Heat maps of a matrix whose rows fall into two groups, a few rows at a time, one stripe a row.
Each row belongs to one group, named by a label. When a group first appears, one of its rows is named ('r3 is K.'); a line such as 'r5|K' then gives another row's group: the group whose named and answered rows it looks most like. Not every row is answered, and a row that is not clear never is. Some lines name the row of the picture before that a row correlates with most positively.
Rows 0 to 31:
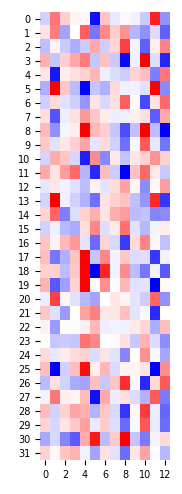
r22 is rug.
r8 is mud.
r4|rug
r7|rug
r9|mud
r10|rug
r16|mud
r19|rug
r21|rug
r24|mud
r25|rug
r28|mud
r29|mud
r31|mud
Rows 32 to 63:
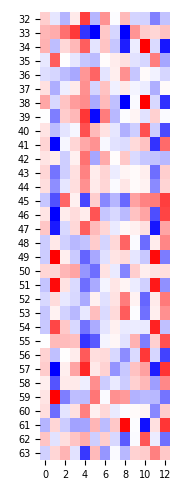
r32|rug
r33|mud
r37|rug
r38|mud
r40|mud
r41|rug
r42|rug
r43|rug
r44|rug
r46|rug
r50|mud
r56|mud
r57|rug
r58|rug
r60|rug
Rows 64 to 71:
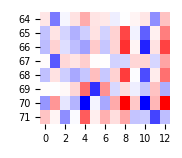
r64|rug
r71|rug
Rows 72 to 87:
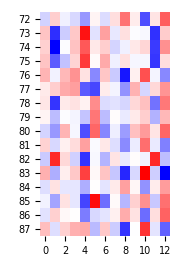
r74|rug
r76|mud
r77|mud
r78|rug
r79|rug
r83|mud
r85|rug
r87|mud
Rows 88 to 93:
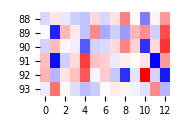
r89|rug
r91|rug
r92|mud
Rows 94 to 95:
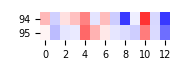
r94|mud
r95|mud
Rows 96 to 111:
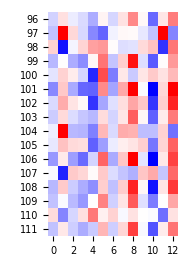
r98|rug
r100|rug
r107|rug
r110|rug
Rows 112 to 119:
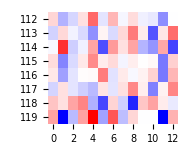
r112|rug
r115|rug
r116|rug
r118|mud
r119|rug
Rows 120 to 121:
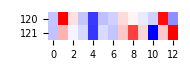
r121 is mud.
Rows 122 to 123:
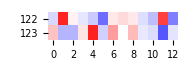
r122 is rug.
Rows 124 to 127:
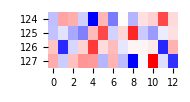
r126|rug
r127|mud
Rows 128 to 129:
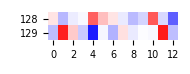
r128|mud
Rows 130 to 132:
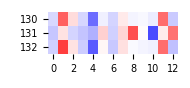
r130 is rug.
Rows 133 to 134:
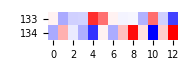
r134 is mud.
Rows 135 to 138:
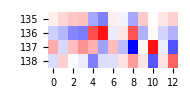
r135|mud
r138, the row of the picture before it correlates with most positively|134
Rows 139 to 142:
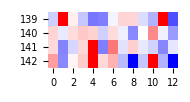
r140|mud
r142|mud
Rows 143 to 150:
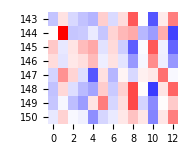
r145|mud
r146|mud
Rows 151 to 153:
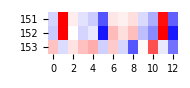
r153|mud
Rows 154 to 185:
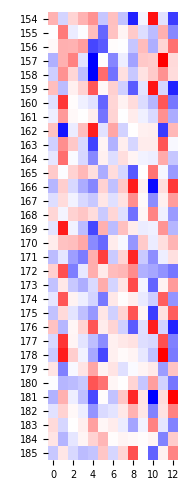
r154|mud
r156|mud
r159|mud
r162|rug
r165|mud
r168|mud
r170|mud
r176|mud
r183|mud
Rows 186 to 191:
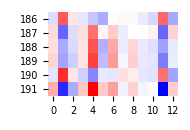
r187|rug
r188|rug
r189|rug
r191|rug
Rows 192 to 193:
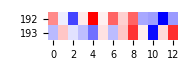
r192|rug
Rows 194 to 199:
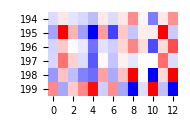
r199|mud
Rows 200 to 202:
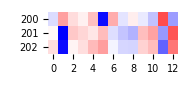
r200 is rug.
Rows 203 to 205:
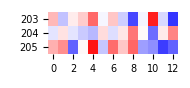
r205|rug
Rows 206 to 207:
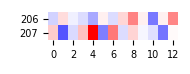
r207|rug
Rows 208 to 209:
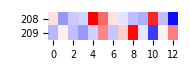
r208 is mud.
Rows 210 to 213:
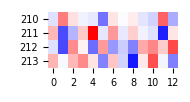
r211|rug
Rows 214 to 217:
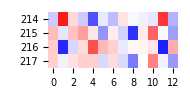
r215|mud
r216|rug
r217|mud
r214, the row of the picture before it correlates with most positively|210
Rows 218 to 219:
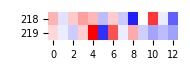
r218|mud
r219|rug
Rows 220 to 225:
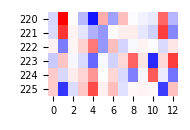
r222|rug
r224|mud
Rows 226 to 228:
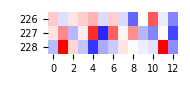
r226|mud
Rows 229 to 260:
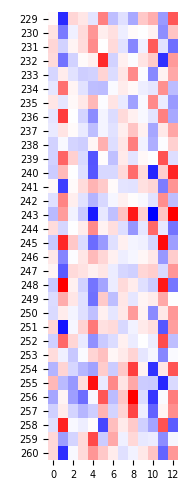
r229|rug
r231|mud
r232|rug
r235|mud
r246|rug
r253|rug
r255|rug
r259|rug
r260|rug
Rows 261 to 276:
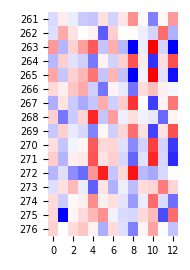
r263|mud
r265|mud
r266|mud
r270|mud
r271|mud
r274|mud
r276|mud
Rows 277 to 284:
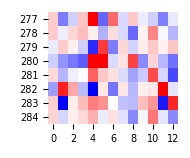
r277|rug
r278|mud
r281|mud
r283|rug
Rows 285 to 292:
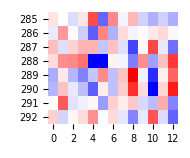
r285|rug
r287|mud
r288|mud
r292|mud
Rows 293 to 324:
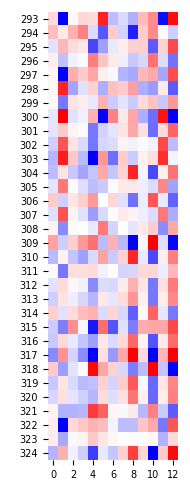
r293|rug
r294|mud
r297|rug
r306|mud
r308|rug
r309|mud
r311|rug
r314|mud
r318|mud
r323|rug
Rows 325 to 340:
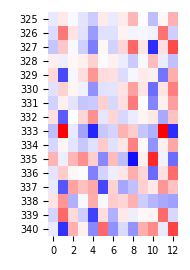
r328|mud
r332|rug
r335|mud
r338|rug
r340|rug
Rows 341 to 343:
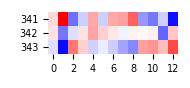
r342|rug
